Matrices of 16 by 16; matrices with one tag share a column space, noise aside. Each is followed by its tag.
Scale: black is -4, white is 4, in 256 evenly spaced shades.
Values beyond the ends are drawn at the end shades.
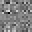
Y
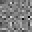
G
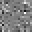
Y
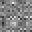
G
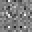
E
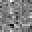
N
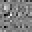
E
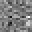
G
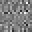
Y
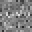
E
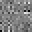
Y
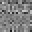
Y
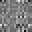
N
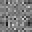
G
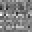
E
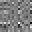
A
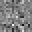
N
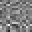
A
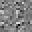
A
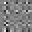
Y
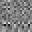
A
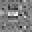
E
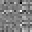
Y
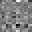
N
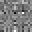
Y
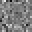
N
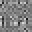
G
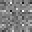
Y
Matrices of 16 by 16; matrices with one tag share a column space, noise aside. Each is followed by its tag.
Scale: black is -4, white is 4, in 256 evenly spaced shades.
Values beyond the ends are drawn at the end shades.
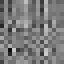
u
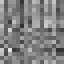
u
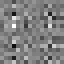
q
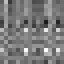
u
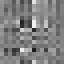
u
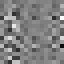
q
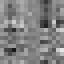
u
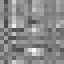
u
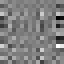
q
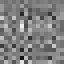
q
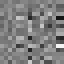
q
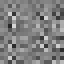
q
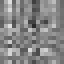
u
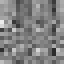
u
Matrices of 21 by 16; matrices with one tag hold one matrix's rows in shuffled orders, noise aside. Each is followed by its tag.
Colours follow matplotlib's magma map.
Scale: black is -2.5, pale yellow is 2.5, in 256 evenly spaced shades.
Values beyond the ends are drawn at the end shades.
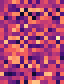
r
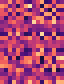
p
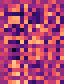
r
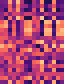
p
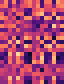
p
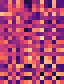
p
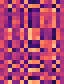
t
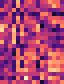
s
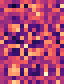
r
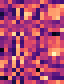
s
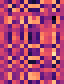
t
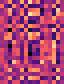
t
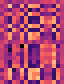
t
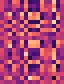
t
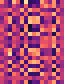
t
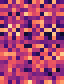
p
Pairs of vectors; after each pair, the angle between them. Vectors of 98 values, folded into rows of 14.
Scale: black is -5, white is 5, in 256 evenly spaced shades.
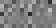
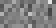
nearly opposite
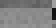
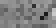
partly opposed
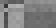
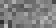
partly opposed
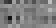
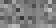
partly aligned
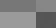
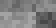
nearly parallel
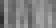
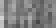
nearly opposite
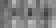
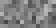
partly opposed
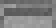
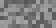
orthogonal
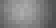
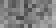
partly opposed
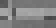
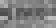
nearly opposite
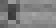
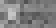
nearly opposite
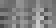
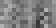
nearly opposite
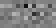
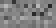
partly aligned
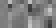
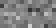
partly aligned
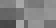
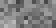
partly opposed
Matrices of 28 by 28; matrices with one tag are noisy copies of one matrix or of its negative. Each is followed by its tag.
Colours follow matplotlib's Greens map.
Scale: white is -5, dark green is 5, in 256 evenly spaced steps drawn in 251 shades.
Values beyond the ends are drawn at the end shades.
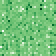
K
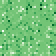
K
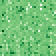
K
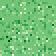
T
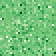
T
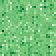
K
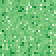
K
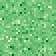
T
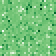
K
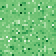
T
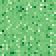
K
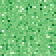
K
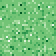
T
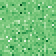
T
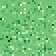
T
